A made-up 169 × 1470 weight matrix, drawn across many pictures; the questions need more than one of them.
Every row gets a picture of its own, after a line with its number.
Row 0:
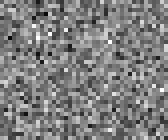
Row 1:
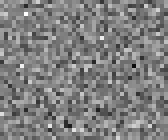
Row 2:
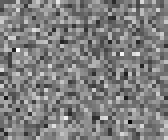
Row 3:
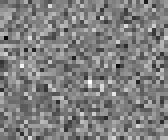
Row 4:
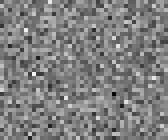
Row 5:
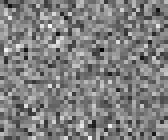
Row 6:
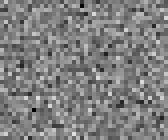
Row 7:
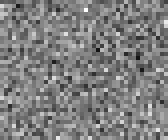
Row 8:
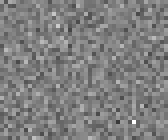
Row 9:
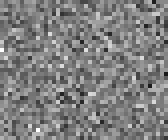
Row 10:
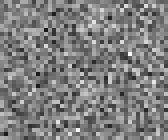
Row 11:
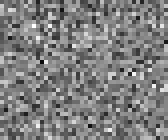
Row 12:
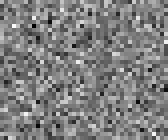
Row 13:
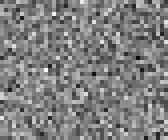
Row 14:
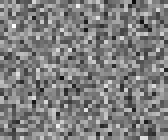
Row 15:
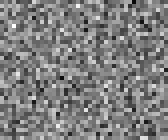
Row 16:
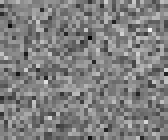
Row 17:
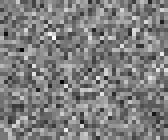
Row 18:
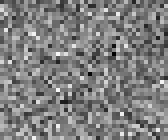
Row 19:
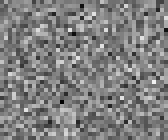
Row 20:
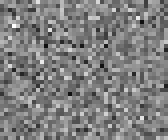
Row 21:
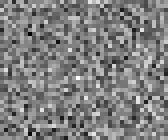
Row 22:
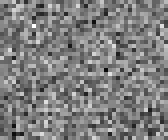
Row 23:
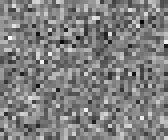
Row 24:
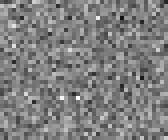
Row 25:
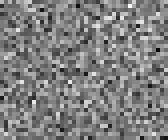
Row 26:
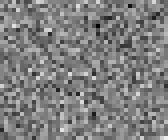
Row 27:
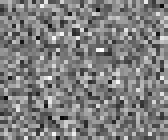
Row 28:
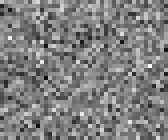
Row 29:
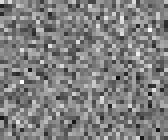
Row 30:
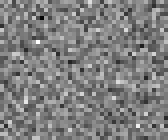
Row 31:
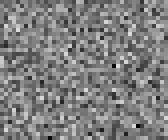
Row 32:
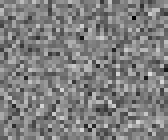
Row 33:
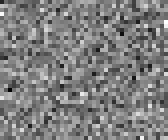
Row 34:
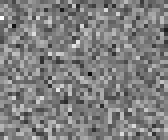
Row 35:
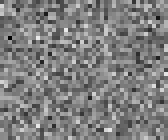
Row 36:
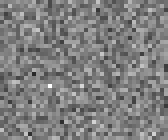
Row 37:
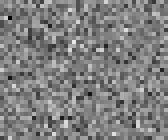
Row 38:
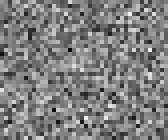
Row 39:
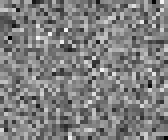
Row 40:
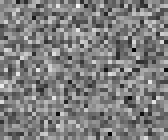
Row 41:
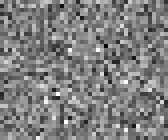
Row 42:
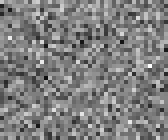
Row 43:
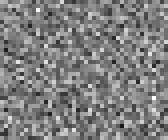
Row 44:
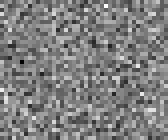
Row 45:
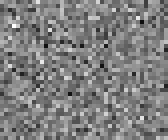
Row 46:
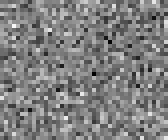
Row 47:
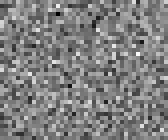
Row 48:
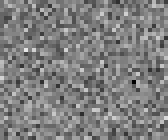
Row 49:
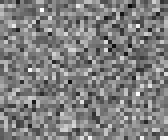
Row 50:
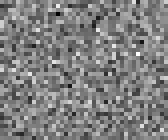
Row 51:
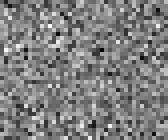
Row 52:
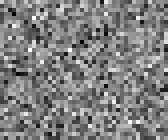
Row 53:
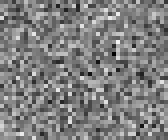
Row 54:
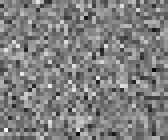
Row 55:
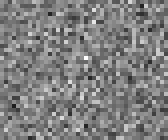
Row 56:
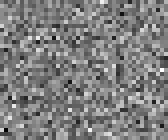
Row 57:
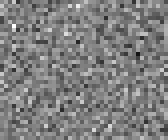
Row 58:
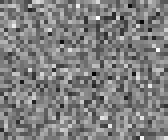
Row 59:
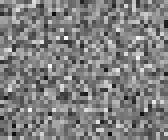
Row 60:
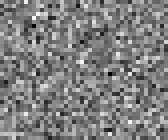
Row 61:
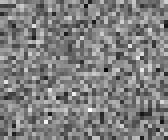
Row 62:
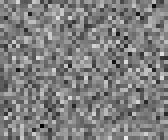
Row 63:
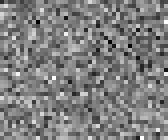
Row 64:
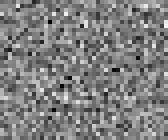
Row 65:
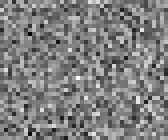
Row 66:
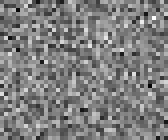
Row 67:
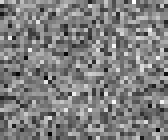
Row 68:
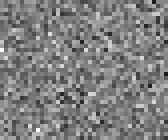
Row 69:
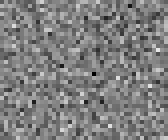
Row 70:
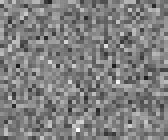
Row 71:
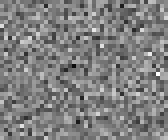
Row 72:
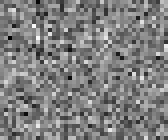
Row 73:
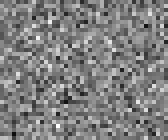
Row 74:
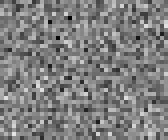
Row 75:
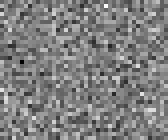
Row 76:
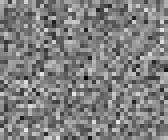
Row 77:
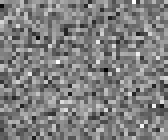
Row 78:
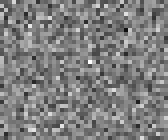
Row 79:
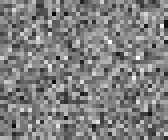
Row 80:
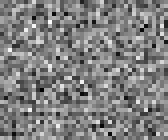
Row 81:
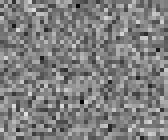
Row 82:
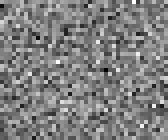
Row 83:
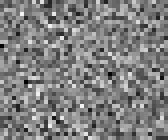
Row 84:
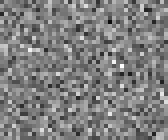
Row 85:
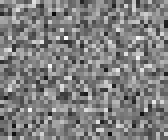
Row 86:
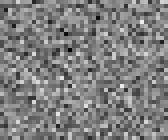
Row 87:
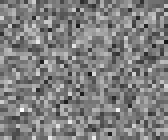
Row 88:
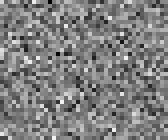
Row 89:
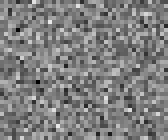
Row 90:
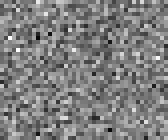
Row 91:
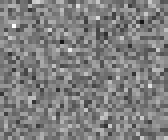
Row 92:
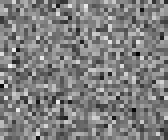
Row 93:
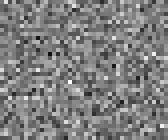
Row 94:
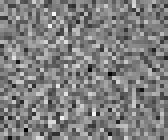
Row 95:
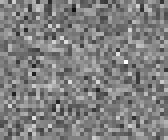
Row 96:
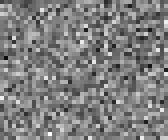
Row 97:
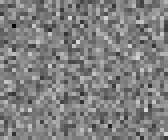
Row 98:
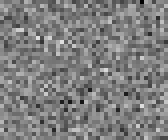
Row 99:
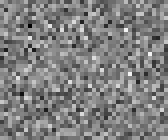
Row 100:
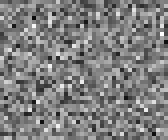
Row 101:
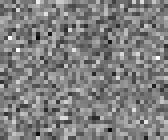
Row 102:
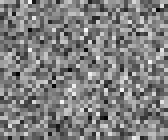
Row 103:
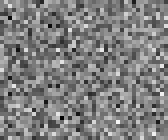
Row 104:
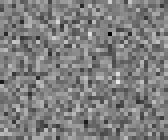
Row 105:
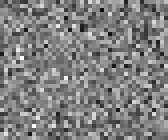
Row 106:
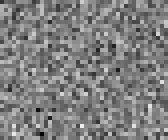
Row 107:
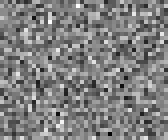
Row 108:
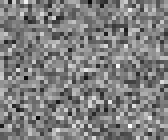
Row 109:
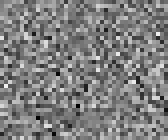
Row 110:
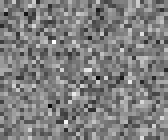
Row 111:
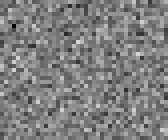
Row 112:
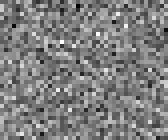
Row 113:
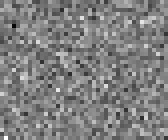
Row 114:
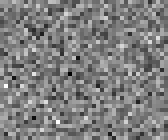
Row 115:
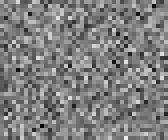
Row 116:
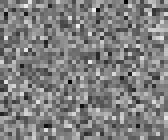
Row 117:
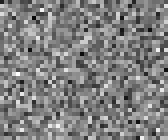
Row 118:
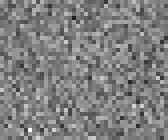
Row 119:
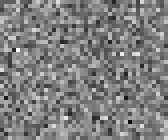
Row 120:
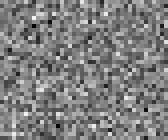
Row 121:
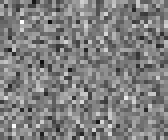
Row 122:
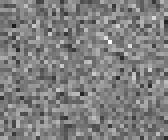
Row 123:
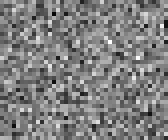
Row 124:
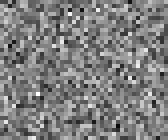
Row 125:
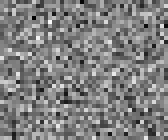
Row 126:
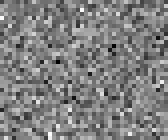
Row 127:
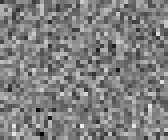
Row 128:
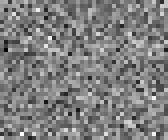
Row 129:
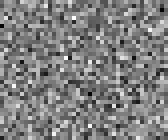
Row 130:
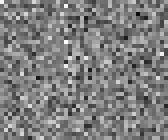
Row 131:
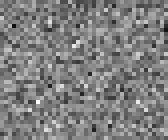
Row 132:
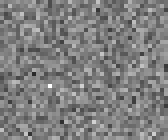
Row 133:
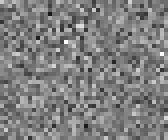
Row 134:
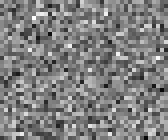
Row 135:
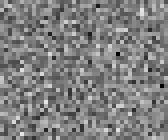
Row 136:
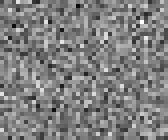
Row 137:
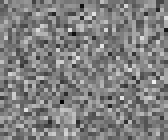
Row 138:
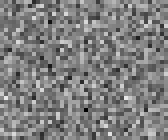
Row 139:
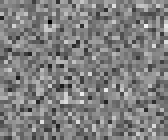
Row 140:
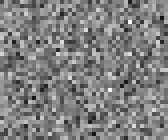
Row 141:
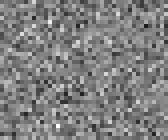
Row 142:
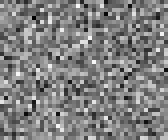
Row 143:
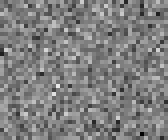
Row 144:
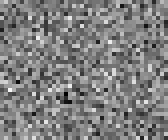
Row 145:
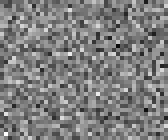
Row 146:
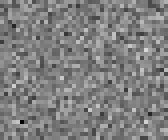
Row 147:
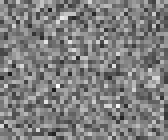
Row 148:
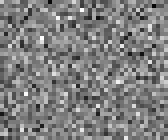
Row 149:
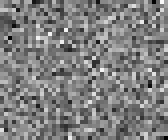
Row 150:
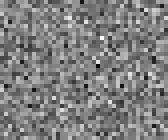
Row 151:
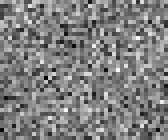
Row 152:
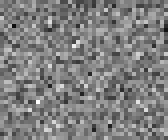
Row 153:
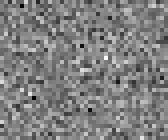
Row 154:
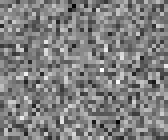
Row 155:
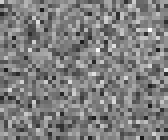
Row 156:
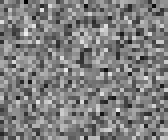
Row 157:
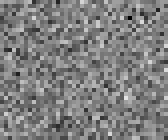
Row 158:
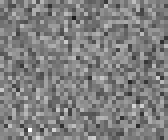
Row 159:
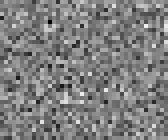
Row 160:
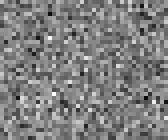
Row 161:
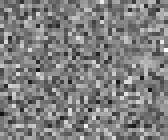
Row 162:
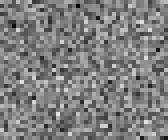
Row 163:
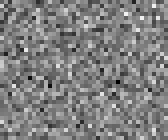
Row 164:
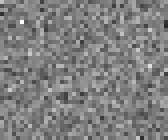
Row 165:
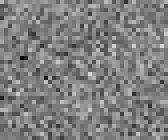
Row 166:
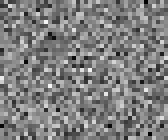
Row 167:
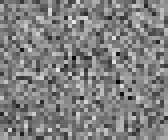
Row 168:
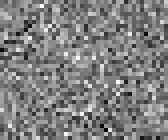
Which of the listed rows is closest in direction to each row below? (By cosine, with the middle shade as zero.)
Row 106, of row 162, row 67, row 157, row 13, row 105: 13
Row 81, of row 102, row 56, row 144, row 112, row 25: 25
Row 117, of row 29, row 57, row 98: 57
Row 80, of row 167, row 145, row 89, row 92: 89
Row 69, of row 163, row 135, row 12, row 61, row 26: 26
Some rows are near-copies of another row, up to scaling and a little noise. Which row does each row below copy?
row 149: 39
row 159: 139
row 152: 131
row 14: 15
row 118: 158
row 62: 115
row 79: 123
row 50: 47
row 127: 106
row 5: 51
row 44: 75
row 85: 59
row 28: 42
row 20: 45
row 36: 132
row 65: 21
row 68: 9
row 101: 90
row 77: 82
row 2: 119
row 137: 19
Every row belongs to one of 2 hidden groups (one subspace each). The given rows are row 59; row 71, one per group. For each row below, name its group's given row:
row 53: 59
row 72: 59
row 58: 59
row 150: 71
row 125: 59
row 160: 71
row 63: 59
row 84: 71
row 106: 59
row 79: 59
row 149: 59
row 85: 59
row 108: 71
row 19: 71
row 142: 59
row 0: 59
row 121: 59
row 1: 71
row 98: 59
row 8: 71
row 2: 59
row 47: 59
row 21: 71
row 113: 59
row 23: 59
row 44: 71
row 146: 59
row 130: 71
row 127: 59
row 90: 59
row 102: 59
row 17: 71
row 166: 71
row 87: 59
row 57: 59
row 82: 59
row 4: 71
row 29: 59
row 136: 59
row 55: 71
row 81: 59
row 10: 71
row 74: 59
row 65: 71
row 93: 71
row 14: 59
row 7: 59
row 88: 71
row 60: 59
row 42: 59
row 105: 71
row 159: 59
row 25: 59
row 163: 71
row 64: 59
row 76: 71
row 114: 71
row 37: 71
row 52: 59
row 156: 59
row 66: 59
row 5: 71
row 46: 59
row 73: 59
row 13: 59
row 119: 59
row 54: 71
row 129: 71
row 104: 71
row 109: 71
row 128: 71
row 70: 71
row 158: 71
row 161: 71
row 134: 59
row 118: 71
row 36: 71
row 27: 71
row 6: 71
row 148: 71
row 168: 71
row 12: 59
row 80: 59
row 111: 59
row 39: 59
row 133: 71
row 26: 59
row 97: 59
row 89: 59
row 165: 59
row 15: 59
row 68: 59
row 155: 59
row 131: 59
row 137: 71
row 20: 59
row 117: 59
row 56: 71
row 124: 71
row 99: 71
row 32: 71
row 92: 59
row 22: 59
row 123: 59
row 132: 71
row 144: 59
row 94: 71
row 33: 59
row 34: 59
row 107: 59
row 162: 59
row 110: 71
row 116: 71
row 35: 59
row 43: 71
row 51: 71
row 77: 59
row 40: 59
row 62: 71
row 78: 71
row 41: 71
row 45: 59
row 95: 71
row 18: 59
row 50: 59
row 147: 71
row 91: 59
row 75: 71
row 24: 59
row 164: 59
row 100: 59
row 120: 59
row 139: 59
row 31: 71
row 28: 59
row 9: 59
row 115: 71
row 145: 71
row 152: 59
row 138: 59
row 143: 71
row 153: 71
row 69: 59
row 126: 59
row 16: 59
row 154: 71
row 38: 71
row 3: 71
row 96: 59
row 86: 59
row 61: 59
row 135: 71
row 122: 59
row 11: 59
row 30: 71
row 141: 59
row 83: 71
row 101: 59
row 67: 59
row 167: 71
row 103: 71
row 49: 59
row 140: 71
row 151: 59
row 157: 59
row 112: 59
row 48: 71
